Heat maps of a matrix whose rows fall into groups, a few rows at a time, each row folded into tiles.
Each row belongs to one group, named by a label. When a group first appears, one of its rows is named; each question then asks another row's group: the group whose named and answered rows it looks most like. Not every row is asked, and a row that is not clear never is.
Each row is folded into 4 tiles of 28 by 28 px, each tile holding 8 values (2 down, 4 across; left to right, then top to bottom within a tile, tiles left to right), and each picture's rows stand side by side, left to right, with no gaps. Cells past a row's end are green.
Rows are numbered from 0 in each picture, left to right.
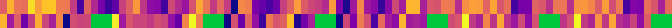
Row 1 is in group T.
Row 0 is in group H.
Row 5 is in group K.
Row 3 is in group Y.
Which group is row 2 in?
Y
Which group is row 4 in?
K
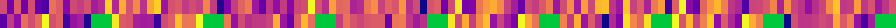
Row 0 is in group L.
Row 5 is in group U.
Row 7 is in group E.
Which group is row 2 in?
T
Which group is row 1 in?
U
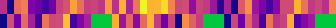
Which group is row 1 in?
H
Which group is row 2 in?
Y
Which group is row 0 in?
Y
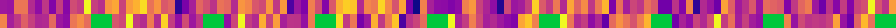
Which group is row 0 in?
T
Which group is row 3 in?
H
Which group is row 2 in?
K
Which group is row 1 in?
K
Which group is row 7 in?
T
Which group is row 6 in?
L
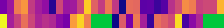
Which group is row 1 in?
Y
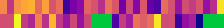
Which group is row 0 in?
K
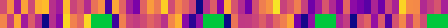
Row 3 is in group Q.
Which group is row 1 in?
E
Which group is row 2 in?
E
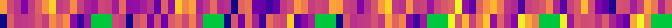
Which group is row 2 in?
Y
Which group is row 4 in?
H
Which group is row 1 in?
Q
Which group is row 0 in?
E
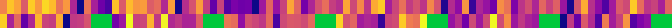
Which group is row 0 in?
H
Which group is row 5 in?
Y
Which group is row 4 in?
L
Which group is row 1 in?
K
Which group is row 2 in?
Q
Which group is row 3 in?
U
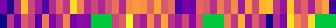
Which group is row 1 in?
K
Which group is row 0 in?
Y
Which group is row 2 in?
U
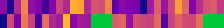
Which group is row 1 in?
Q
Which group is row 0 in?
Y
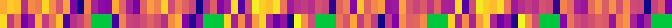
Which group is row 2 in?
H
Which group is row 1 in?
E
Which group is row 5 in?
E
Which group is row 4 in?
H
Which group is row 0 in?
H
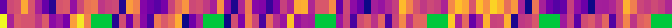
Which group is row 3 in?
Q
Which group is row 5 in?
Q
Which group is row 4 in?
H
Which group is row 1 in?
Y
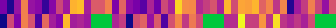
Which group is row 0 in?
Y
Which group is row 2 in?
K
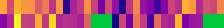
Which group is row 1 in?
Y
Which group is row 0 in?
K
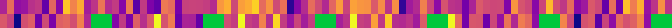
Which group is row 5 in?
Q
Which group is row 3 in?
K
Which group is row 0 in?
Q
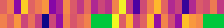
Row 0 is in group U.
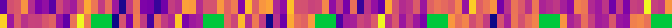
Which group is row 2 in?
U
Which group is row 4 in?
U
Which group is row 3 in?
L
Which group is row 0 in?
T
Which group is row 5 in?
T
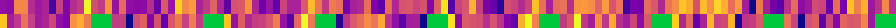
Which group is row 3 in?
L
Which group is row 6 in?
H
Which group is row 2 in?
T
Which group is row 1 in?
Q
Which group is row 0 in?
T
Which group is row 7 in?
Q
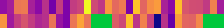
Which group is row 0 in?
T
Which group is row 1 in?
U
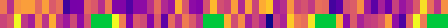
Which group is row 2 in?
U
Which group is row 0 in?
K
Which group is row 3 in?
T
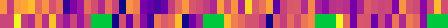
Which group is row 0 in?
K
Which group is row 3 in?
Q
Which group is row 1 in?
Y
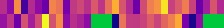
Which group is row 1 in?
E
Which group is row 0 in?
L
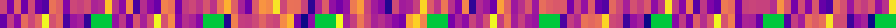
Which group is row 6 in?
L
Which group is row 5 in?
L
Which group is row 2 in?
E
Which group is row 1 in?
L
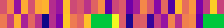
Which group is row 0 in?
U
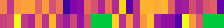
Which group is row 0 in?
K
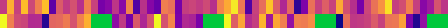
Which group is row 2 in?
H
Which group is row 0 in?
U
